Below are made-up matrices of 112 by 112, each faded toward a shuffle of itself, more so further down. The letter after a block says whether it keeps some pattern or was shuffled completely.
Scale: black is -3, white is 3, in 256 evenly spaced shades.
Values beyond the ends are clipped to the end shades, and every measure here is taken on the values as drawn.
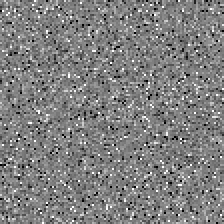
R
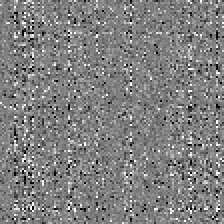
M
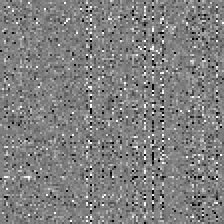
M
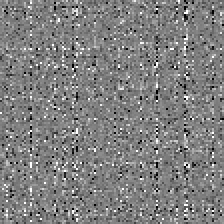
M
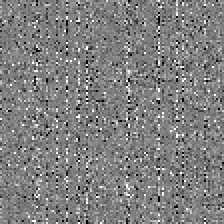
M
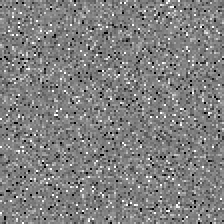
R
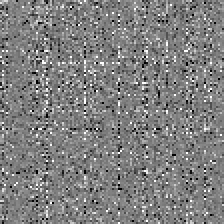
M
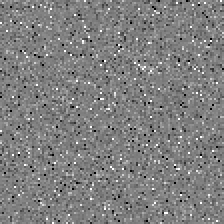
R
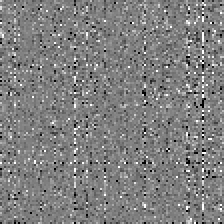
M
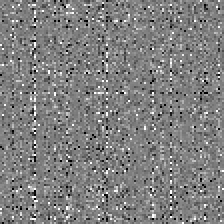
M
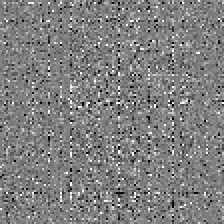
M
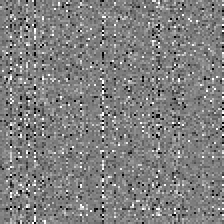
M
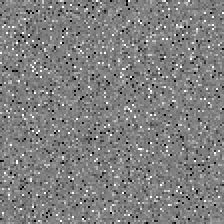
R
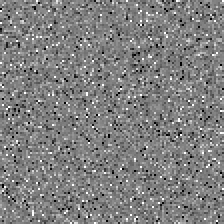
R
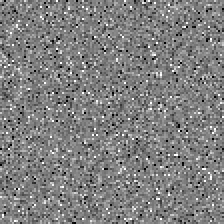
R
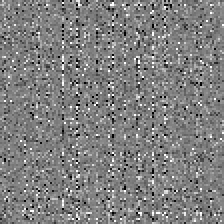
M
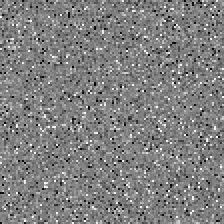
R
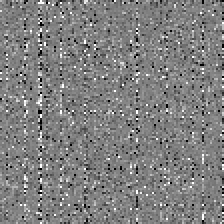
M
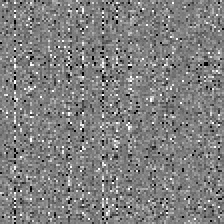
M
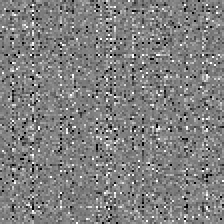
M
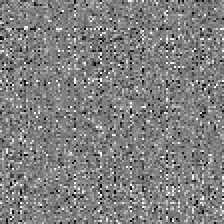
M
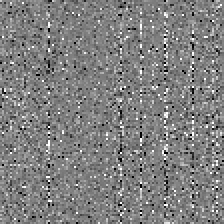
M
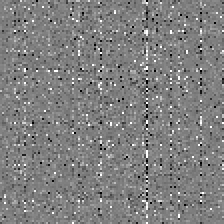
M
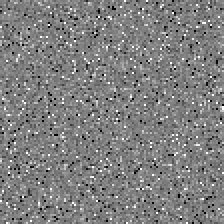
R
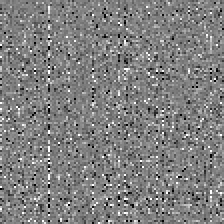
M
